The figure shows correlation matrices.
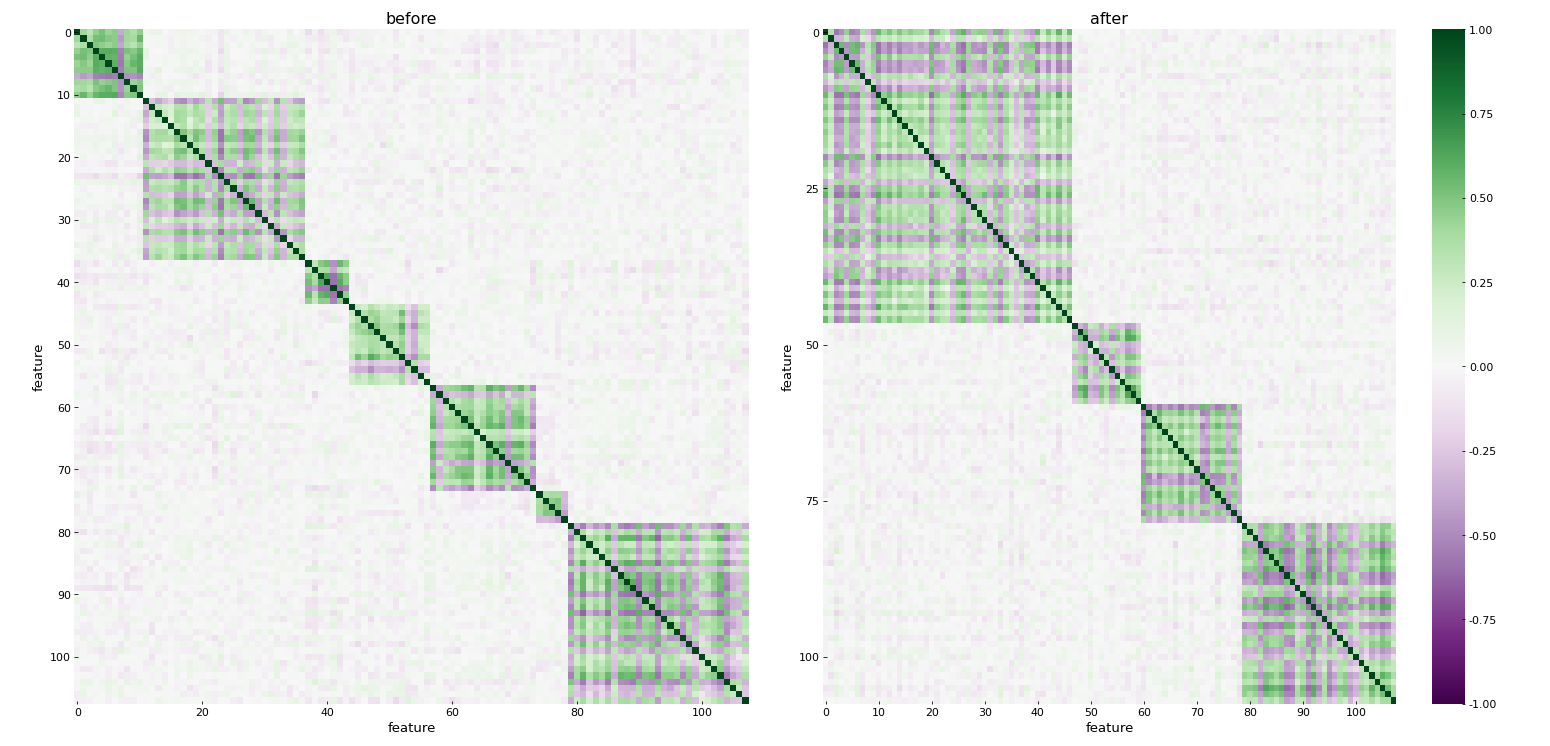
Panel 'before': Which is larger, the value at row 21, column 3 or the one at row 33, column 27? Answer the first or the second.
the first
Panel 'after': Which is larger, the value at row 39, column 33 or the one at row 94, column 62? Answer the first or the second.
the first
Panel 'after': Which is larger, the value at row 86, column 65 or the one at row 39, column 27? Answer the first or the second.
the second
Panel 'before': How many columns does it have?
108
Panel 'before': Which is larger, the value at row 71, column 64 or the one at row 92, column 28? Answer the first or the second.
the first
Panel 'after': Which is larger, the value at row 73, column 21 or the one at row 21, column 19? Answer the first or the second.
the second
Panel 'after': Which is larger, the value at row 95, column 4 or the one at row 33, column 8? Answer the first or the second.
the second
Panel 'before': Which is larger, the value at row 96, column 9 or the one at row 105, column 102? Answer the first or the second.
the first
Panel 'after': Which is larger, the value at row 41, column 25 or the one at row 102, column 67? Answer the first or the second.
the first
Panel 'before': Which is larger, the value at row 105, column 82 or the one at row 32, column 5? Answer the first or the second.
the second
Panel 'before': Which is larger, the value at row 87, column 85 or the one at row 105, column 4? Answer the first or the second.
the first
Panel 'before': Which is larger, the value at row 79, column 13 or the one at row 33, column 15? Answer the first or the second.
the first
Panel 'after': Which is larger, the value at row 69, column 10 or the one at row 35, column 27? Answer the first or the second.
the first
